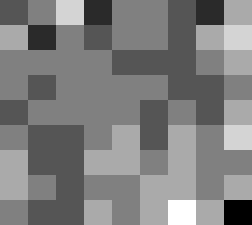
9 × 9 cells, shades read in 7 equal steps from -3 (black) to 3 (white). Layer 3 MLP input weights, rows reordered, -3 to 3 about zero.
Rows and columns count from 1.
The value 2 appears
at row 1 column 3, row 2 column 9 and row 6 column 9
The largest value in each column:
1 0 2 1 1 1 3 1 2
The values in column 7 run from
-1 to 3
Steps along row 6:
down same up up down up down up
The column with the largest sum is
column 9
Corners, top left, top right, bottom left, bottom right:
-1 1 0 -3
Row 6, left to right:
0 -1 -1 0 1 -1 1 0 2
